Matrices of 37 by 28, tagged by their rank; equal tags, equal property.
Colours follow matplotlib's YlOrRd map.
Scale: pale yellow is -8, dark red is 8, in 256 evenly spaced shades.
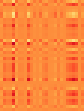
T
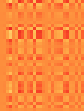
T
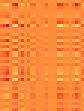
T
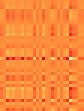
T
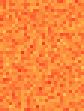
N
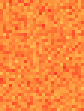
N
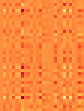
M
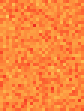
N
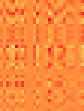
M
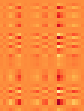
T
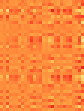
M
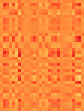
M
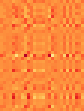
M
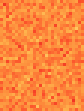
N
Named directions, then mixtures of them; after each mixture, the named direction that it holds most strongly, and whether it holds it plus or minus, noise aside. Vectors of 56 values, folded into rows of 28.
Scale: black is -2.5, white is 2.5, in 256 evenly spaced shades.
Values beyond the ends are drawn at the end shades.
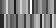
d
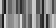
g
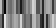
g, plus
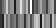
d, plus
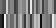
d, plus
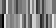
g, plus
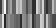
g, minus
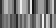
d, plus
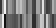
g, minus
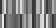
g, minus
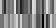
g, plus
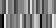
d, plus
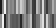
g, minus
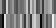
g, plus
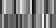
g, minus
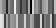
d, minus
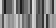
g, plus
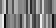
g, minus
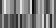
g, minus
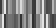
g, minus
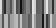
g, plus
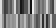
d, minus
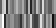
g, minus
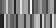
d, plus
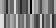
d, minus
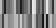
g, plus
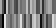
g, plus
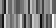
g, plus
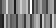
d, plus
